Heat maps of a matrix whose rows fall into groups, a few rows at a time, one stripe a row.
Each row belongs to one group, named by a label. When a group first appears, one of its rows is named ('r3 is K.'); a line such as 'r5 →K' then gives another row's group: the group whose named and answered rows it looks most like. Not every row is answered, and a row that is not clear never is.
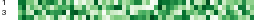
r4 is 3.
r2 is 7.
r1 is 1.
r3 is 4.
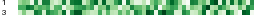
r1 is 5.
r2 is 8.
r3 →4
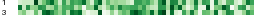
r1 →4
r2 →1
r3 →4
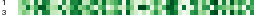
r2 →8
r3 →5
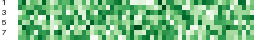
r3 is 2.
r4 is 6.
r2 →1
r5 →6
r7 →8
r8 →8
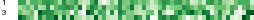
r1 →1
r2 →6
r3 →2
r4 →1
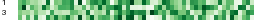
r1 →6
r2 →7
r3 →3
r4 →6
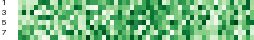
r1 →2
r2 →4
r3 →3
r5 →3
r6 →2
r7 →6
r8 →3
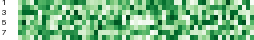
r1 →4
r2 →8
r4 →5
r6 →2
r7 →1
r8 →5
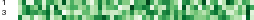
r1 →4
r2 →8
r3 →8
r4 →6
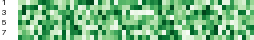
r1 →2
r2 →3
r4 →6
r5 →1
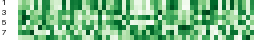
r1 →5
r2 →5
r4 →8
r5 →7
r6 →2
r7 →3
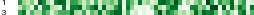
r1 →1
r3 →7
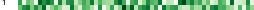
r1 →2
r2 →8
